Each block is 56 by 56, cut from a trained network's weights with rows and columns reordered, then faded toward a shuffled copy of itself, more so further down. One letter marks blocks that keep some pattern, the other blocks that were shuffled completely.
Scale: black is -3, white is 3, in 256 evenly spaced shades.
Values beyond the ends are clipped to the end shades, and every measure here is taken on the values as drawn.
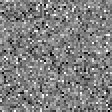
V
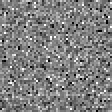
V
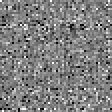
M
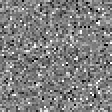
V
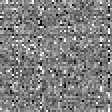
M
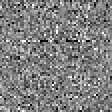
M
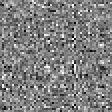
M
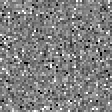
V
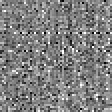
M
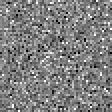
V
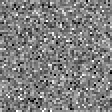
V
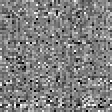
M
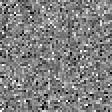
V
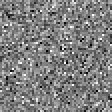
V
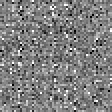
M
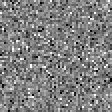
V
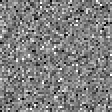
V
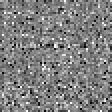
M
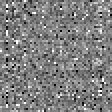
M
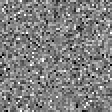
V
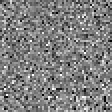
M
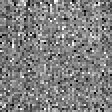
M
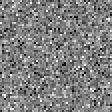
V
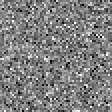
V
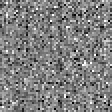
M
